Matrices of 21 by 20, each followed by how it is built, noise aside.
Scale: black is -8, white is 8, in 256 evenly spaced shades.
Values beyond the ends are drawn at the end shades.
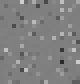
sparse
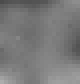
smooth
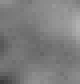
smooth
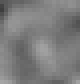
smooth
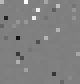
sparse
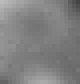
smooth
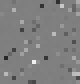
sparse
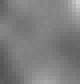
smooth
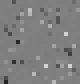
sparse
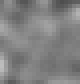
smooth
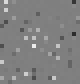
sparse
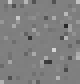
sparse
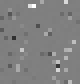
sparse
